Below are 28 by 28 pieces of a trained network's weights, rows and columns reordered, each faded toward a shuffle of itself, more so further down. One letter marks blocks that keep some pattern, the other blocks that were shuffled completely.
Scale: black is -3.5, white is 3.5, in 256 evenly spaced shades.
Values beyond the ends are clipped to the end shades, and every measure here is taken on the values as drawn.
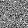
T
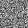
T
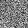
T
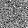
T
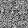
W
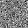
W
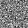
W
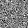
T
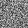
T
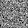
T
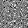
W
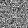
W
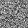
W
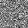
W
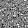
W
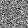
W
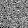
W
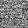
W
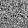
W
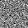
W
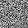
W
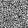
T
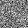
T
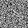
T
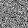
W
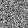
T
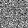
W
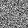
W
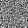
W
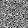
T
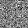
W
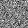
T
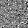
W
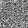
T
